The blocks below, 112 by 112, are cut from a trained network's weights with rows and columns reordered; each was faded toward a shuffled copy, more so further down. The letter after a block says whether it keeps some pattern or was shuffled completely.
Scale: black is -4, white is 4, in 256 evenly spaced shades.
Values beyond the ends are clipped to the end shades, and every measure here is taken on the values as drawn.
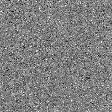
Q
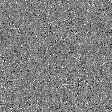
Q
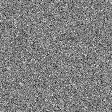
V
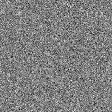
Q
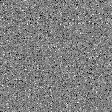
Q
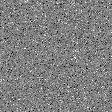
V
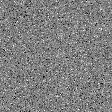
V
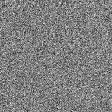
Q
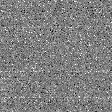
Q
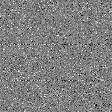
Q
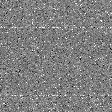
Q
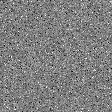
V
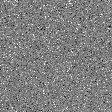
V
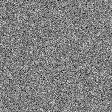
V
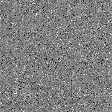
Q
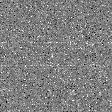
Q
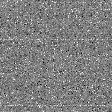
Q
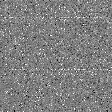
Q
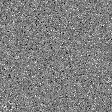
V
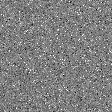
V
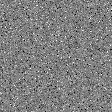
V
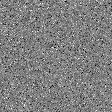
V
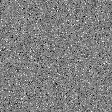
V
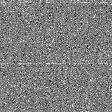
Q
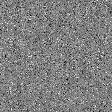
Q
